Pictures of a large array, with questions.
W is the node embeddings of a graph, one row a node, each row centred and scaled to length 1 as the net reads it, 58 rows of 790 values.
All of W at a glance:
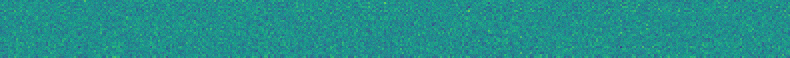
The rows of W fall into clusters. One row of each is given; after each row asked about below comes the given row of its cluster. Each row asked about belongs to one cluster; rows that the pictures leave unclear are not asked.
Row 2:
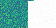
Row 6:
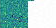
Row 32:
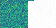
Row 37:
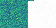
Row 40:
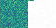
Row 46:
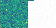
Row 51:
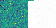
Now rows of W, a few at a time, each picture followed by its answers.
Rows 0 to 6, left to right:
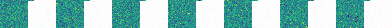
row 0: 32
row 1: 40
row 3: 6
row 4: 51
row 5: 32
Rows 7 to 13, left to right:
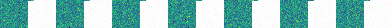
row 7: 2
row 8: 51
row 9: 37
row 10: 6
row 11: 6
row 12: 46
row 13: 37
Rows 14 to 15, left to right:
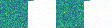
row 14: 2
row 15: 51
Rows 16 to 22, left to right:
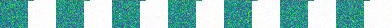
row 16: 40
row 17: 6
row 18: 40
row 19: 6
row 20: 51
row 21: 32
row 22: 46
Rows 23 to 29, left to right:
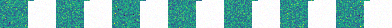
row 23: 40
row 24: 40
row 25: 46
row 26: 32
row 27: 6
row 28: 40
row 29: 51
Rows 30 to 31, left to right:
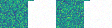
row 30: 40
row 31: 32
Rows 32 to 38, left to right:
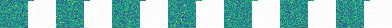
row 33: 46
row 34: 46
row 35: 6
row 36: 51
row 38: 40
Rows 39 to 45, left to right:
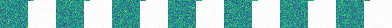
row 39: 2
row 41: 2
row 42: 2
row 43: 51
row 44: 51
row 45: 2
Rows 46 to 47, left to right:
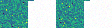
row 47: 46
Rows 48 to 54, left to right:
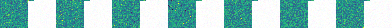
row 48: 2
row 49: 40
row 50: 2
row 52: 37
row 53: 51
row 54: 2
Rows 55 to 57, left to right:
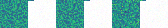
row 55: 46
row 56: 46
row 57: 46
